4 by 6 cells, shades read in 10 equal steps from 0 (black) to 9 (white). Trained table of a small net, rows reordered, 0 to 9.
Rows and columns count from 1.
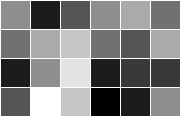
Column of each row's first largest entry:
5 3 3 2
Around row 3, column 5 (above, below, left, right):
3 1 1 2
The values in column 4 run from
0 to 5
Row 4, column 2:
9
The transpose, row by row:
5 4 1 3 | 1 6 5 9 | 3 7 8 7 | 5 4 1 0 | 6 3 2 1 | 4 6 2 5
